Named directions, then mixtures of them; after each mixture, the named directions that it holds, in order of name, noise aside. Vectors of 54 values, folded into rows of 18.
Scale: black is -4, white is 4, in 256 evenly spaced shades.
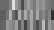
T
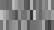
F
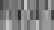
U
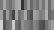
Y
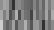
T, Y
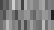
T, U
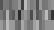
U, Y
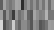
Y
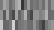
Y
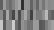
U, Y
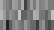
F, U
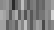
T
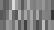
T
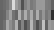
T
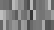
F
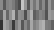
Y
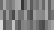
Y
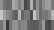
F, U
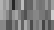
T, U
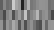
T, Y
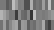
F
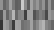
Y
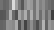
T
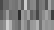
U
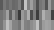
U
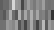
T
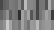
U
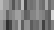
T, U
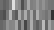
T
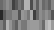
F, U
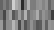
T, Y
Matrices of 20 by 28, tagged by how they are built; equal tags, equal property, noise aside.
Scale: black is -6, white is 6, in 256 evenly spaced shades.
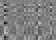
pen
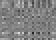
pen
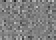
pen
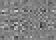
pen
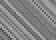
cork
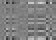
pen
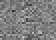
pen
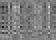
pen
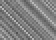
cork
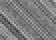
cork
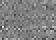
pen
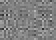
pen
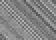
cork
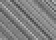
cork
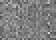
pen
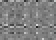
pen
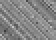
cork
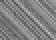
cork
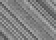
cork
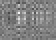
pen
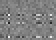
pen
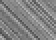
cork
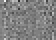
pen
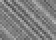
cork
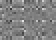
pen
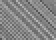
cork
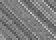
cork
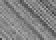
cork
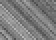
cork
